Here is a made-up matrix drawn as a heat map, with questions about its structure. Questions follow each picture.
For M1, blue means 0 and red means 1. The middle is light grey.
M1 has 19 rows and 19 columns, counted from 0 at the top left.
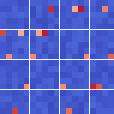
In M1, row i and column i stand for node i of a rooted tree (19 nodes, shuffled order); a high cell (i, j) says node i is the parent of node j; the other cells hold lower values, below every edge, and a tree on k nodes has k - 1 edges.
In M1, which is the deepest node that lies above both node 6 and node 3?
5
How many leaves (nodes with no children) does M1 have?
14
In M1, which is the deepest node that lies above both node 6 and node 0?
5
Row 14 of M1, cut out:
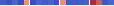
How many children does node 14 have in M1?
4
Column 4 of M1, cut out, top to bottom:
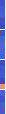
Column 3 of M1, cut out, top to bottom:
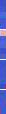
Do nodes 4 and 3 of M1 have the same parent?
no
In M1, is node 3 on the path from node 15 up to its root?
no
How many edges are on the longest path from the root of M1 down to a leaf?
2
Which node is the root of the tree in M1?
9
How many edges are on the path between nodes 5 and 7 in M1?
1
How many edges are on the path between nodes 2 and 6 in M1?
4
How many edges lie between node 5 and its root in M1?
1
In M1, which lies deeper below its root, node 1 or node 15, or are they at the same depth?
node 15
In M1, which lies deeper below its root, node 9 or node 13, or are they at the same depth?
node 13
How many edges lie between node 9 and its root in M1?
0
